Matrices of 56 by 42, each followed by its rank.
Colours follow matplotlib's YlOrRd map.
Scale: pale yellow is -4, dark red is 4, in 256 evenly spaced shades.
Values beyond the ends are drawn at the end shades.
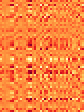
three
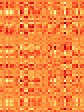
three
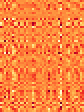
three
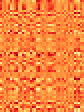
three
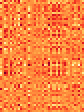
three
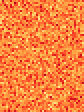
full rank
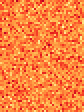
full rank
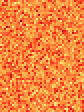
full rank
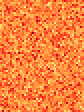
full rank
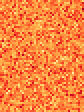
full rank
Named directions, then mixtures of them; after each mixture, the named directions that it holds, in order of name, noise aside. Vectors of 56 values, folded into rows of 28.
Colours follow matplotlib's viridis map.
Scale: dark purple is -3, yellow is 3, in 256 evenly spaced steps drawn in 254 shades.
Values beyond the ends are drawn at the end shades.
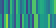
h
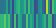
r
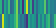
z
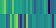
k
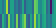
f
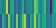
f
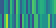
h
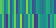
h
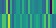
f, r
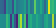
k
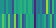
h, r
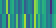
f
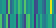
f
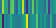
k, z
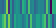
f, r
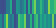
h, k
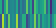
f, z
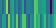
f
